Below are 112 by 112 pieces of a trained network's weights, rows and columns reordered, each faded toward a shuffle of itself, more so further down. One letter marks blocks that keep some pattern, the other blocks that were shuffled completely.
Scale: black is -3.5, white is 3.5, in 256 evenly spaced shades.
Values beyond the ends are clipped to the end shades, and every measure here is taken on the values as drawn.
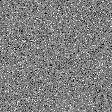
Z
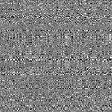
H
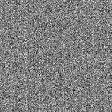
H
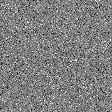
Z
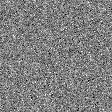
Z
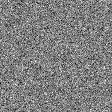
Z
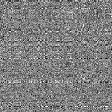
H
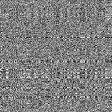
H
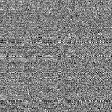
H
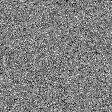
Z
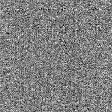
H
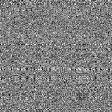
H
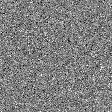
Z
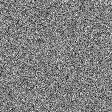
Z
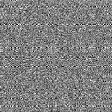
H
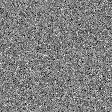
Z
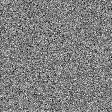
Z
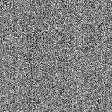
H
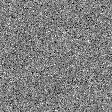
Z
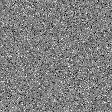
Z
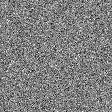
Z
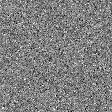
Z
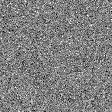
Z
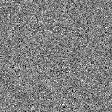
H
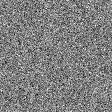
Z
